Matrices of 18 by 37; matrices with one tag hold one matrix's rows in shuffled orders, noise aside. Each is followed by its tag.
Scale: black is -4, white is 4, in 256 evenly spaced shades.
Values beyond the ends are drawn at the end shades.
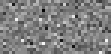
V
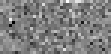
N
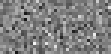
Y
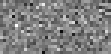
V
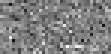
N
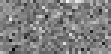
N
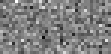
V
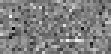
N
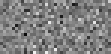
Y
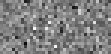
Y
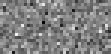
V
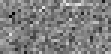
N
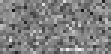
N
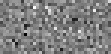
Y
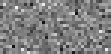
V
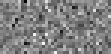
Y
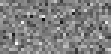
V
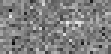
N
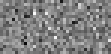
Y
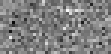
N
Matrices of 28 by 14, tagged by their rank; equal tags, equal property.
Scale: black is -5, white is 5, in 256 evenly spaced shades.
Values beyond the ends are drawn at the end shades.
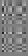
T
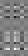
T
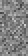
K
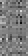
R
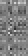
R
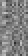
R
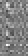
R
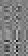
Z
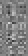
R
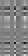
T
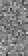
K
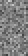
K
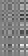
T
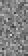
K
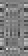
Z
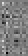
R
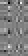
Z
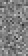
K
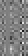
Z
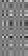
T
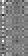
Z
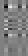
T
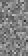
K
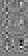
R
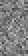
K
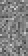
K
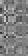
Z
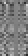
Z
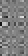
Z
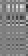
T
